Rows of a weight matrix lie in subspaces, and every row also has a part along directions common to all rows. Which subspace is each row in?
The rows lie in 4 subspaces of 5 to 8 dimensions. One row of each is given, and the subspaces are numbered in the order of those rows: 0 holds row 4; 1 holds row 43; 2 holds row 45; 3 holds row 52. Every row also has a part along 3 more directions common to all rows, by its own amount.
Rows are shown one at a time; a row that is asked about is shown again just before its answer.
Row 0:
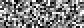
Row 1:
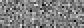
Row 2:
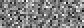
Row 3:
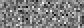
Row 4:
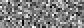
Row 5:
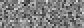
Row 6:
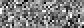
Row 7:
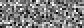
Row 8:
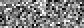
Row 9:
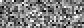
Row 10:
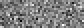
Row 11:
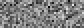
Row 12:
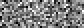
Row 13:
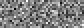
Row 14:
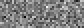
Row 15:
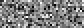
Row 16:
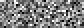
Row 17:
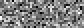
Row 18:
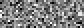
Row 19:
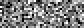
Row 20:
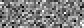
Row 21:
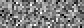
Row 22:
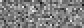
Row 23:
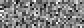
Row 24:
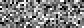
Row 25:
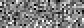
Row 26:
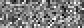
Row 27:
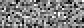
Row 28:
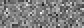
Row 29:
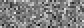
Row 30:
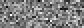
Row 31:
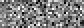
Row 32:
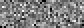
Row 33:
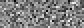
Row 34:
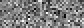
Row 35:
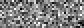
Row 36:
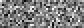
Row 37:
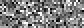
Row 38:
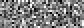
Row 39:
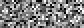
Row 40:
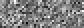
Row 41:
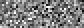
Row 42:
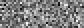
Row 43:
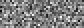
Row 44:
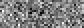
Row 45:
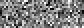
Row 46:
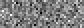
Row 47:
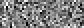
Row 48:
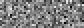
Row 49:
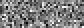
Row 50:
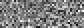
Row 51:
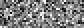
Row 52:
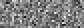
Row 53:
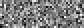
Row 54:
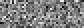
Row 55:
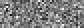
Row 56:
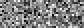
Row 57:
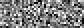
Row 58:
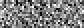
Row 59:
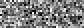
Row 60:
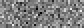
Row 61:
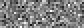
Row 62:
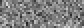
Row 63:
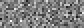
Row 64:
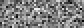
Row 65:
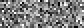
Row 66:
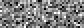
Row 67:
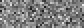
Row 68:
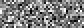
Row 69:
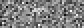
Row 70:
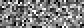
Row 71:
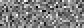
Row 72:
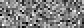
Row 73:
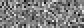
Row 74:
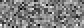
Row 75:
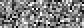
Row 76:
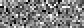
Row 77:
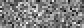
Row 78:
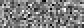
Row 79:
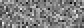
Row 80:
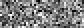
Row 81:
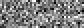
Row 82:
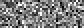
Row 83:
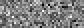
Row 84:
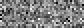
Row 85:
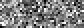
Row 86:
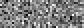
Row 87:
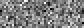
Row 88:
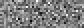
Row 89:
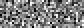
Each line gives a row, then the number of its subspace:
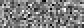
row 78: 0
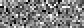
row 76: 2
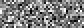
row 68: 2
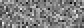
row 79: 2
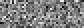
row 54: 3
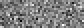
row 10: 3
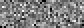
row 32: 0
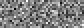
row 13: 0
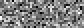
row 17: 0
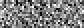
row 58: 1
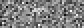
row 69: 2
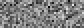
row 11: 2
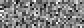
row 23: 1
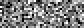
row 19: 1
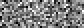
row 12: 0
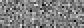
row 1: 2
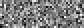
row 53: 2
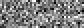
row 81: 2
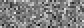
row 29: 3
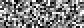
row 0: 1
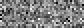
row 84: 1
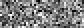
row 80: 2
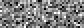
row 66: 3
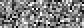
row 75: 1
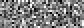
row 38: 0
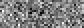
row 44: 1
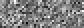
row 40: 3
